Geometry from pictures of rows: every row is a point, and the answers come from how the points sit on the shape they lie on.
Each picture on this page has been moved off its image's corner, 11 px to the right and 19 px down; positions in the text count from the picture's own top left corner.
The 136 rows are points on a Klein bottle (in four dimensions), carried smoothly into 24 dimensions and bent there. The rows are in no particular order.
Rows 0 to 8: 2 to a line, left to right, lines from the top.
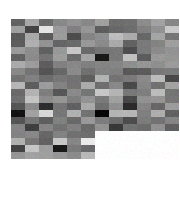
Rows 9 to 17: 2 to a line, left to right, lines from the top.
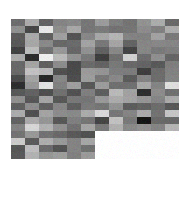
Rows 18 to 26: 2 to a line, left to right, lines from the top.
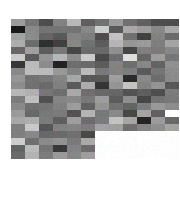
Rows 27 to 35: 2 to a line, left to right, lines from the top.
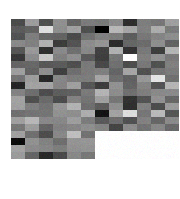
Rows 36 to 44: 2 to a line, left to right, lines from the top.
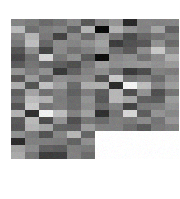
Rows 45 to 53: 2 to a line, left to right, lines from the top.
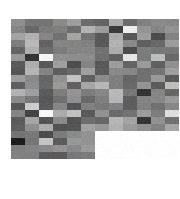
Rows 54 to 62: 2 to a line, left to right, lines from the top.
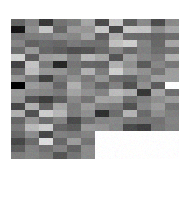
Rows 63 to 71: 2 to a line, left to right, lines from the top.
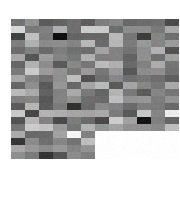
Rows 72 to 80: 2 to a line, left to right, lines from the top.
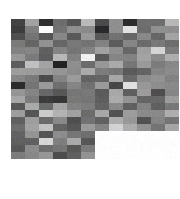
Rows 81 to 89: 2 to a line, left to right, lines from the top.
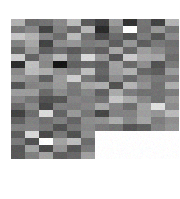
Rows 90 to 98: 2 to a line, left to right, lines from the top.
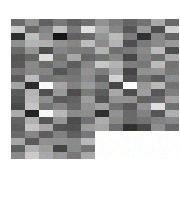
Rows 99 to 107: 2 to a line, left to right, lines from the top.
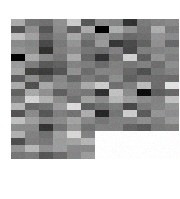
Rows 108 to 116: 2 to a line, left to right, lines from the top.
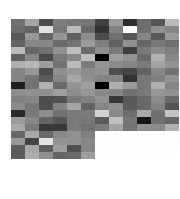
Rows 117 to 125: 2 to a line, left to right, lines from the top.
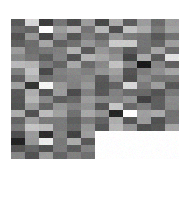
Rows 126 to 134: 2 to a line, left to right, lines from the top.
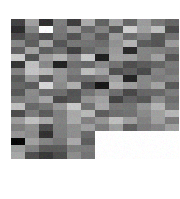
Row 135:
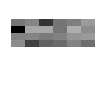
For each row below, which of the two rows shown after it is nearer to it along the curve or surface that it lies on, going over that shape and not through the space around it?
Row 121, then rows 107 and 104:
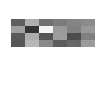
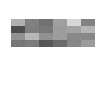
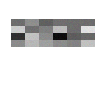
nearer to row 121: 104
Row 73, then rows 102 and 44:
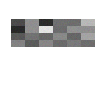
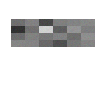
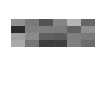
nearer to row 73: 102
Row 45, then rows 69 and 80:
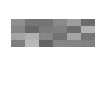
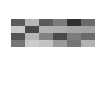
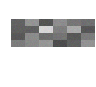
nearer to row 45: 69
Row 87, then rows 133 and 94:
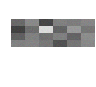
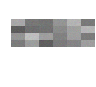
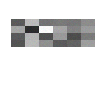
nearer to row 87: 94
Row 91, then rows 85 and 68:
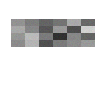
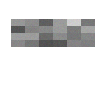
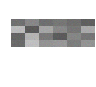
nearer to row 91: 68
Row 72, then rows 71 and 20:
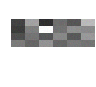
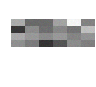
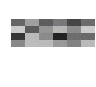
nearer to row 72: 71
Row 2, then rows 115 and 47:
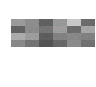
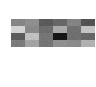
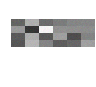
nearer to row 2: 115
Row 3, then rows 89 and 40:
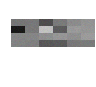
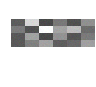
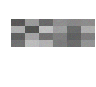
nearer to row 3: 89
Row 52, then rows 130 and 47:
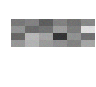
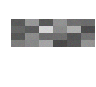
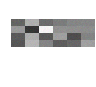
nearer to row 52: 47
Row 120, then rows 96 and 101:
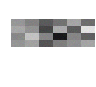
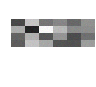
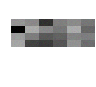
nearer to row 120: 96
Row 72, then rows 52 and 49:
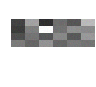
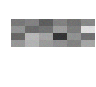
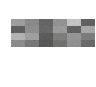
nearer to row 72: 49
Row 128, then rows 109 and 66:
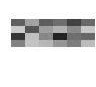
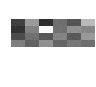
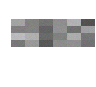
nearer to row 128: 66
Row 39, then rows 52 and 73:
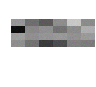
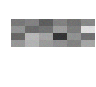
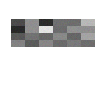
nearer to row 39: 73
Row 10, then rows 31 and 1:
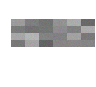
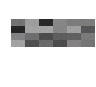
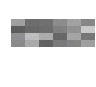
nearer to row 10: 1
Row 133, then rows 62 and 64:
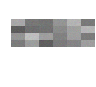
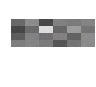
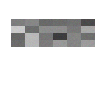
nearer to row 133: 64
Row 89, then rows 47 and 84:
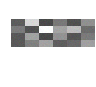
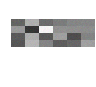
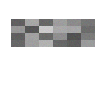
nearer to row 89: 47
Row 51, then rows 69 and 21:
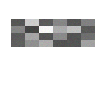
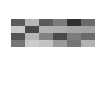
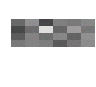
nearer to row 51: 21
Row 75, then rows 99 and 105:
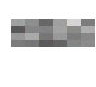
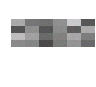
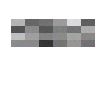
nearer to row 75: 99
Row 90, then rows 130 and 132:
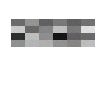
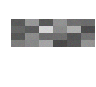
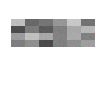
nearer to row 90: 132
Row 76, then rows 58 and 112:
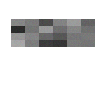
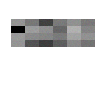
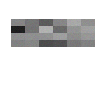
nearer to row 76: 112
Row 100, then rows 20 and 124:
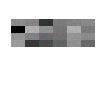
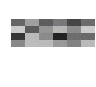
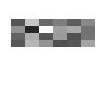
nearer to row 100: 124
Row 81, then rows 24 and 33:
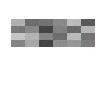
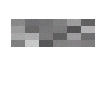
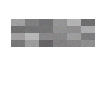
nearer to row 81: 24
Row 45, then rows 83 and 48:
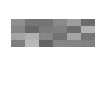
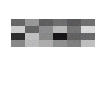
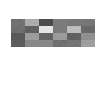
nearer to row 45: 83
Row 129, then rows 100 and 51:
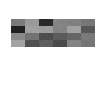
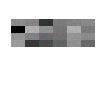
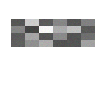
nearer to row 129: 100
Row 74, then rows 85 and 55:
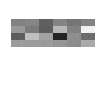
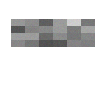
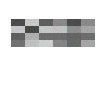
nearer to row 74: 55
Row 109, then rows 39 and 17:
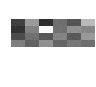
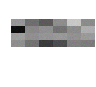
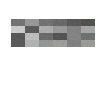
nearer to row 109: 39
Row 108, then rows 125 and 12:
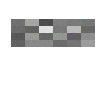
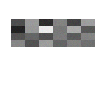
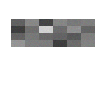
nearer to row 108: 12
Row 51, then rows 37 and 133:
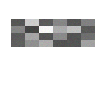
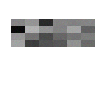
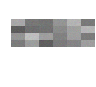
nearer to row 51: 37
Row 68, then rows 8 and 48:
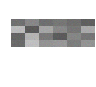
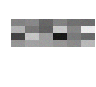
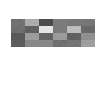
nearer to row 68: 8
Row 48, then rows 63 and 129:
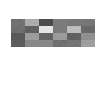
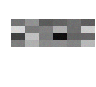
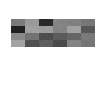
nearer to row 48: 129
